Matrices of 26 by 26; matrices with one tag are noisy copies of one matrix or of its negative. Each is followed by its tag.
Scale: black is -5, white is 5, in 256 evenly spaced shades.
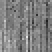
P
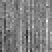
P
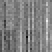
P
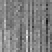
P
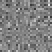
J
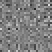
J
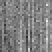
P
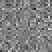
J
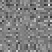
J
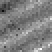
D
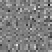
J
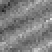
D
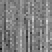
P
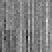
P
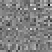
J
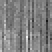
P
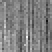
P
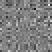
J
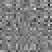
J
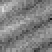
D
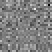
J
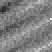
D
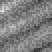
D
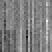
P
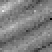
D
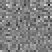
J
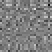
J
